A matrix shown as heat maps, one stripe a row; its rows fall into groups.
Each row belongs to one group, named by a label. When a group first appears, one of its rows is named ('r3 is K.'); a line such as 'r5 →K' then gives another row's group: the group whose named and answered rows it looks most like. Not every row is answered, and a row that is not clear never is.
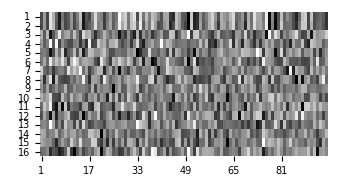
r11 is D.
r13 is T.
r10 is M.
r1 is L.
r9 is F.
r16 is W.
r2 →L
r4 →M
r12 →W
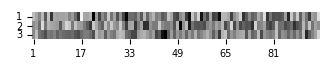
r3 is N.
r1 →M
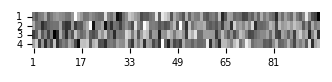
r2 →W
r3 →W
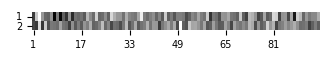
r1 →D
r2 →W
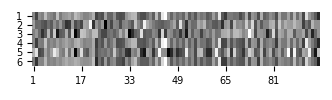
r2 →W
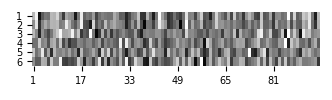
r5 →M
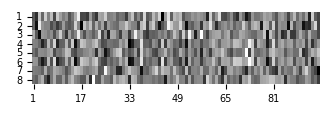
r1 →T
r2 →W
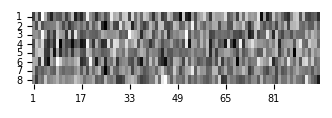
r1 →L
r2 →F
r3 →T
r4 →D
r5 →D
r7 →F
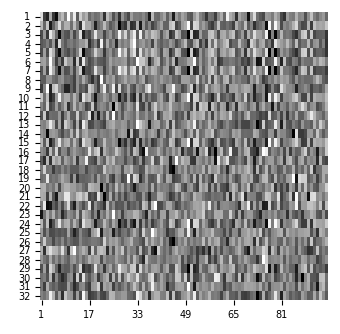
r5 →L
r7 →L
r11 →F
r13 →T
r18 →N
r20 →M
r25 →W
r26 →N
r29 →L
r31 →W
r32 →T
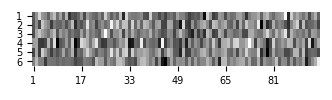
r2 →L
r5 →L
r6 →N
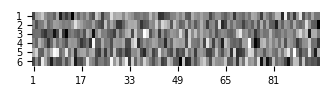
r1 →D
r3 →W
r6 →L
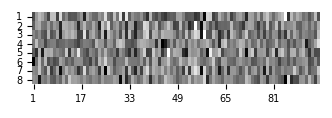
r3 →F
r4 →N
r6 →W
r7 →F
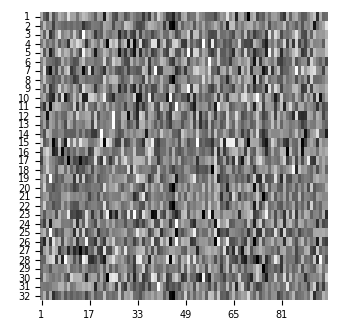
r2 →N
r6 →N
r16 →D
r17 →D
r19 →T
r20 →N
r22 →N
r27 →D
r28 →T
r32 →N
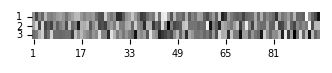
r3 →D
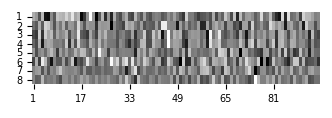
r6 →L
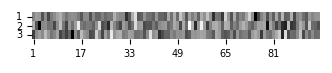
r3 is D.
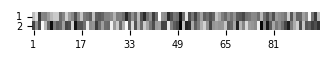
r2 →L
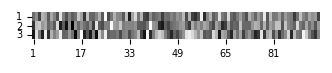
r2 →D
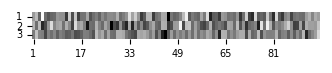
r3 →N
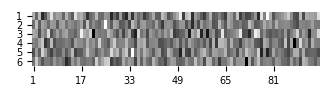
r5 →L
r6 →N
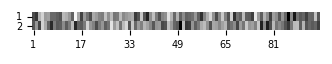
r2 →L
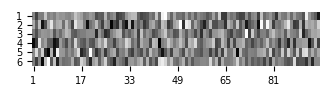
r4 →W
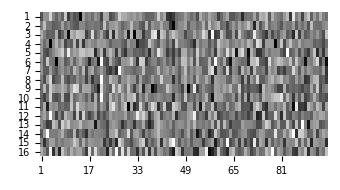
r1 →D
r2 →N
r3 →F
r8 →M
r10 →M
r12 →T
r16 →M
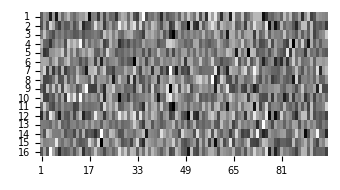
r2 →L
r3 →N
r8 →F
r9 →T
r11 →N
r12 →L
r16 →L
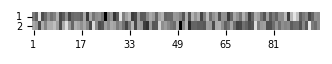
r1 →F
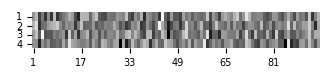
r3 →T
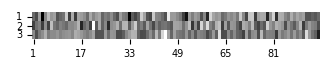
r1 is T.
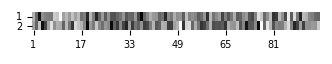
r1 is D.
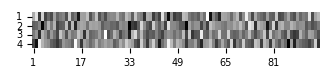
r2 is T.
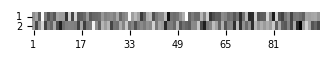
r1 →T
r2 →M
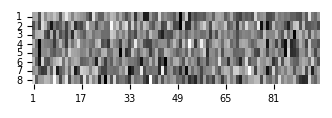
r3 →D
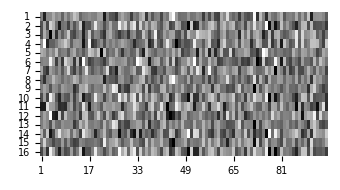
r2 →L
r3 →W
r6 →T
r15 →N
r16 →L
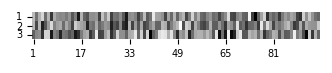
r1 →M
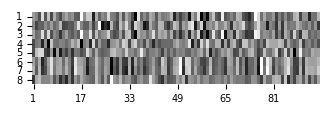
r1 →M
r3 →M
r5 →D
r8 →D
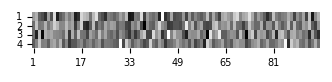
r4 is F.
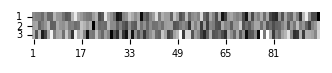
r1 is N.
